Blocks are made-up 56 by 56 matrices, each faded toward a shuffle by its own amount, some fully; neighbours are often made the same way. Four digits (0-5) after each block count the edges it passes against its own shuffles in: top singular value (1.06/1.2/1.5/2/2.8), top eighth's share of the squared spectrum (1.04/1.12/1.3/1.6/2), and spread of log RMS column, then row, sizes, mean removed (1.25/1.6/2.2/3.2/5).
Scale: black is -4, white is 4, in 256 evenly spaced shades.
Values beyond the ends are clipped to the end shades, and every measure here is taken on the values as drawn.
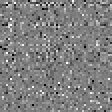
4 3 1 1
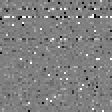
4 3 1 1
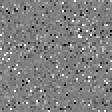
2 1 0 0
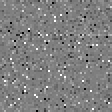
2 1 0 0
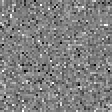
2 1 0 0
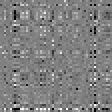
5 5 3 3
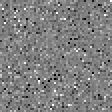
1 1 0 0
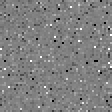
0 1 0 0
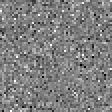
2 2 0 0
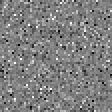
1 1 0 0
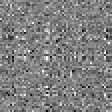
4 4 2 2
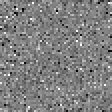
2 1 0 0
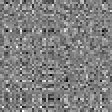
4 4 3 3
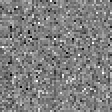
3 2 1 0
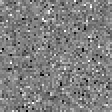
0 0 0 0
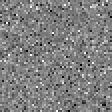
1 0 0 0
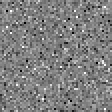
0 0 0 0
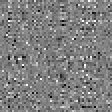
4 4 2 2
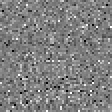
3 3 0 1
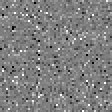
2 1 0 0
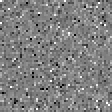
1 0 0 0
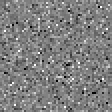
2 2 0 0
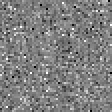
3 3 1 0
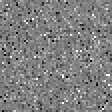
0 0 0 0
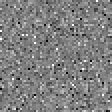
3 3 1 1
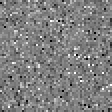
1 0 0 0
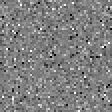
0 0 0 0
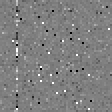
3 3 0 0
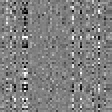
4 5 3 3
